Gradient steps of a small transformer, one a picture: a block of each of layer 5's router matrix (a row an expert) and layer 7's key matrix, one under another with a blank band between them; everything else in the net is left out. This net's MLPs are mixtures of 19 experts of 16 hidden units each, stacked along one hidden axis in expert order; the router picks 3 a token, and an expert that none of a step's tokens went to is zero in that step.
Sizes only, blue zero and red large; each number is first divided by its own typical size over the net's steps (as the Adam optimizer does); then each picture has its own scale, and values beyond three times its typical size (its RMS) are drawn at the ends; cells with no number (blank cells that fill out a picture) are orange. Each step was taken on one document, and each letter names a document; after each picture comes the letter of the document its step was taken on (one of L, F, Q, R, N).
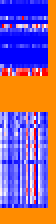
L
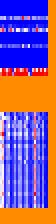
L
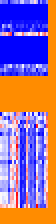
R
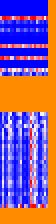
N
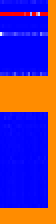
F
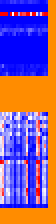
F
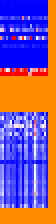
L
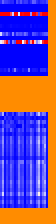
F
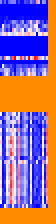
R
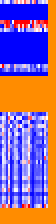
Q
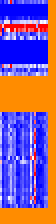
Q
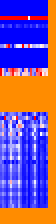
N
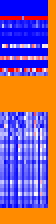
N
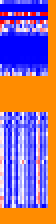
Q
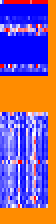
Q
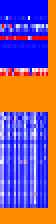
L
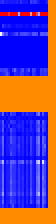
F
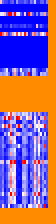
F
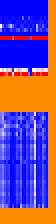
L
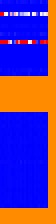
F
